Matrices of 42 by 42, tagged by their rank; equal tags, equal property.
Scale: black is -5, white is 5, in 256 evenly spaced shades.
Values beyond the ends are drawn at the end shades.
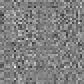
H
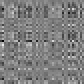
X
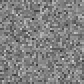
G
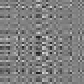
X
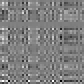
X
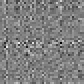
H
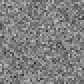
G
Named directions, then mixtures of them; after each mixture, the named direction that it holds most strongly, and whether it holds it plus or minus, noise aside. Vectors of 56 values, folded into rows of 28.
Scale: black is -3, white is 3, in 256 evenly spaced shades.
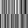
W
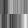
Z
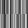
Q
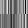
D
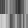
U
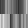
U, plus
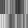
U, plus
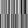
W, plus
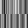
W, plus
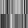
U, minus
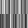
Q, minus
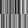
W, minus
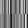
D, plus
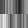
U, plus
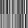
D, minus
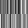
W, minus
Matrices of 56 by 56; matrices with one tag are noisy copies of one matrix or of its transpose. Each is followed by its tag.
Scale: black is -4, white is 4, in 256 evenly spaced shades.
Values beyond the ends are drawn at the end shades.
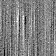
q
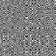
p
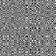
p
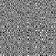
p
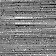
q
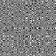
p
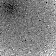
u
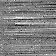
q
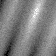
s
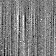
q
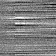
q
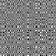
p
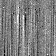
q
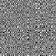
p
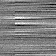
q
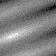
s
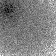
u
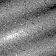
s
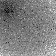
u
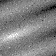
s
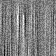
q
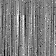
q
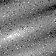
s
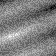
s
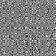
p
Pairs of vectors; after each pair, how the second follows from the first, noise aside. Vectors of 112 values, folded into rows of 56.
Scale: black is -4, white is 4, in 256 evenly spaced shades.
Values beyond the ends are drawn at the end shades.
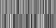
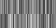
sign-scrambled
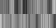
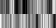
scaled up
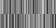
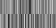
shuffled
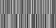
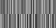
sign-scrambled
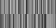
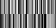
scaled up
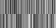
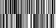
scaled up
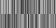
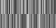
sign-scrambled
